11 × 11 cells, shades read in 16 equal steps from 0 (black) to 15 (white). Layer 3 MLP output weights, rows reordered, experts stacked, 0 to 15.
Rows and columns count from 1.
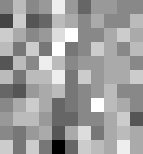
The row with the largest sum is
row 3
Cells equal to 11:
17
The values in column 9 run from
8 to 11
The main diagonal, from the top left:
8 12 8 7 11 7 8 15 10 11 10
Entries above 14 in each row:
0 0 1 1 0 0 0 1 0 0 0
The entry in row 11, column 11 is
10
